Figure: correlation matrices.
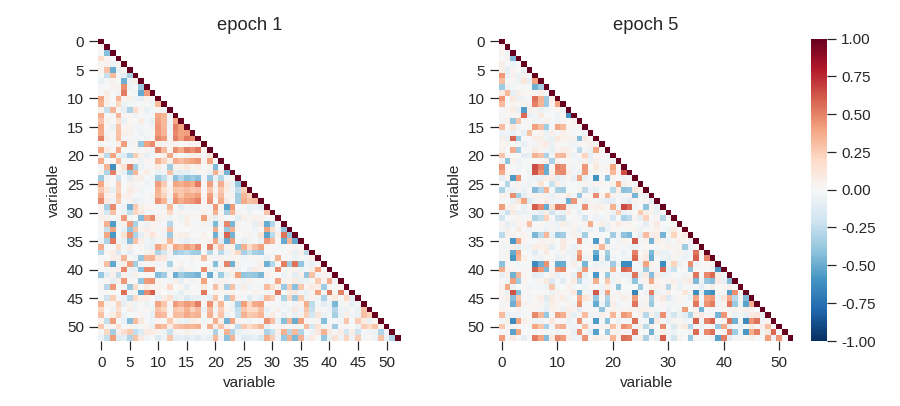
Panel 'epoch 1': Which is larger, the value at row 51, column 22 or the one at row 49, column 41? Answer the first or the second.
the first
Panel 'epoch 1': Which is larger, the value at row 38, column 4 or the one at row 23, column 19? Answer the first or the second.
the first
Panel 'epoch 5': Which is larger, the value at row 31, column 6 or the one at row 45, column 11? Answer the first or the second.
the second
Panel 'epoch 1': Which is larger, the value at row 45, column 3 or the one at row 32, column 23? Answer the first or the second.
the first
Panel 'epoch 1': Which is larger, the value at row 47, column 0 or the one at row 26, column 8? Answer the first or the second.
the first
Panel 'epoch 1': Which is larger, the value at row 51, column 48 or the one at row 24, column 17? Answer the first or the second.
the first
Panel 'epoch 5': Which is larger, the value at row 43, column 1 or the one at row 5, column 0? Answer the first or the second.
the first
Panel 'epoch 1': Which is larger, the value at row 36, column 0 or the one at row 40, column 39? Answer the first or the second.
the first
